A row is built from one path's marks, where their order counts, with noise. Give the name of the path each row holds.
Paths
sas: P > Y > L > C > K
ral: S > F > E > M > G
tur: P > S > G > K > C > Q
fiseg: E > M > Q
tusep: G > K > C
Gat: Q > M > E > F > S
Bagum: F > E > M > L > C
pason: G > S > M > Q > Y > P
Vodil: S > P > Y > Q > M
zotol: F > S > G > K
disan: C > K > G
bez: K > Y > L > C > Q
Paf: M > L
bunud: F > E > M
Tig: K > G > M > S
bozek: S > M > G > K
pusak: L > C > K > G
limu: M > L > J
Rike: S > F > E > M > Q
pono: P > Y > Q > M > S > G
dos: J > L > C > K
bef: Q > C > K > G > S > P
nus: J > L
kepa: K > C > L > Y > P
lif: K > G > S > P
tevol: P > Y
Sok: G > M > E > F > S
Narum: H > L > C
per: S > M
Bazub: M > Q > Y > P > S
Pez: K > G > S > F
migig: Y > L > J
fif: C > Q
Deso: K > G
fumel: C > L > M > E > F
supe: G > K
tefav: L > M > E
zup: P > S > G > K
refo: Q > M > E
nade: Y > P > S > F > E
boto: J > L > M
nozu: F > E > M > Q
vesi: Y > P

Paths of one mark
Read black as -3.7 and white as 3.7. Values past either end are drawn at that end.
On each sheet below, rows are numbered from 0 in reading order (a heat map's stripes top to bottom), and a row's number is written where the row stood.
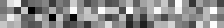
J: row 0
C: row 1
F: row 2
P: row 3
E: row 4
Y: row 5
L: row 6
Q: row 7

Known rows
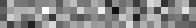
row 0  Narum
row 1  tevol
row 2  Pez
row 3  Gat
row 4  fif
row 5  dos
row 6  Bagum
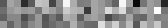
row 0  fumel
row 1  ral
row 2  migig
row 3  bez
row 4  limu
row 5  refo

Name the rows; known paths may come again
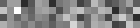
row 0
fiseg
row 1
fumel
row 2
bef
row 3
Vodil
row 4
disan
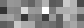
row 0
kepa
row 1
nozu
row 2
pason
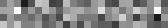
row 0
refo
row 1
ral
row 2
Narum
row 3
Bagum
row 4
zup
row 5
bunud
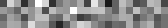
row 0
bozek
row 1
nus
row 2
vesi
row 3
tefav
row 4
pusak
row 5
Rike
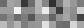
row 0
Gat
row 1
Bazub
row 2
bez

